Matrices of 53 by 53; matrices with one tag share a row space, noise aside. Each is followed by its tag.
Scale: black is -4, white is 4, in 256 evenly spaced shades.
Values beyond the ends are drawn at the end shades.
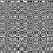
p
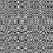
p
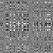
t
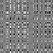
t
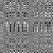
t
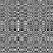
p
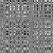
t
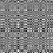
p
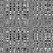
t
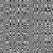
t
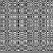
p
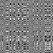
t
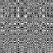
p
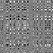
t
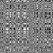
t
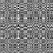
p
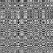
p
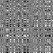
t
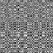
p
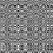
p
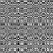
p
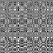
p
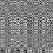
p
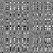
t
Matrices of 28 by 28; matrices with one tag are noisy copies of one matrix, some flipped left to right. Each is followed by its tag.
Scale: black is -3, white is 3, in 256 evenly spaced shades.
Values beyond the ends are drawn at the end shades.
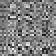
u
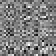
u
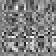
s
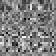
s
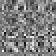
s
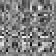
s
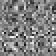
s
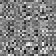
u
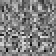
s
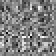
s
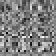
s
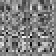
s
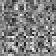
s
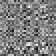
u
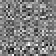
u
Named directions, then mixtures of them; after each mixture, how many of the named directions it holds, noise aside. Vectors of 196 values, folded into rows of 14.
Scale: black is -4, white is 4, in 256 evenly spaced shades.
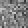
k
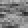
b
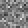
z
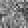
three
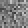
one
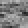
one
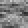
one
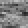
one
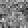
three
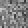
one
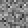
one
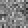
three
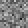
one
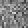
one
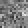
two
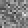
three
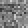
two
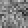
two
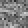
three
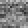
two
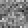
three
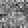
three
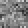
three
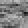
one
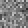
two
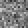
three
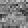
three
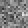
three
